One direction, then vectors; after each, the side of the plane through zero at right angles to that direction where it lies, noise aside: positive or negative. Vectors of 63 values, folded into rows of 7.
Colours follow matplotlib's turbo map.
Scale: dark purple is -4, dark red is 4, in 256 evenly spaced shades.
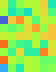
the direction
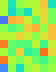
positive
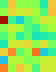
negative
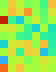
negative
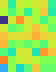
positive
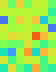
positive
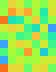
negative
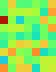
negative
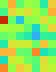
negative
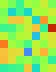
positive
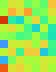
negative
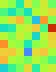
positive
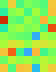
negative
